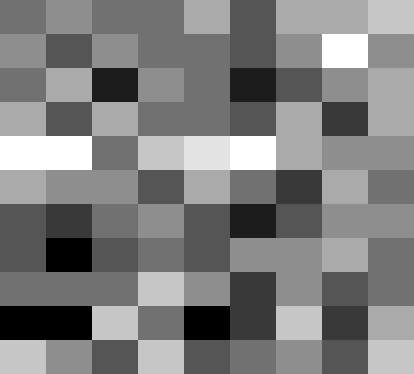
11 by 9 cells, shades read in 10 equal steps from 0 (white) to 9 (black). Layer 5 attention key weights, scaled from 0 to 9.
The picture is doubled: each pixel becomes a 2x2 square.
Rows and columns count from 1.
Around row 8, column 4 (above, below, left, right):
4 2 6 6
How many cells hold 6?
17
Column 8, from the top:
3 0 4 7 4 3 4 3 6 7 6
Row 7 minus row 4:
3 1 2 -1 1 2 3 -3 1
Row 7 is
6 7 5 4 6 8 6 4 4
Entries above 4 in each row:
4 4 5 5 1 4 6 6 6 6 4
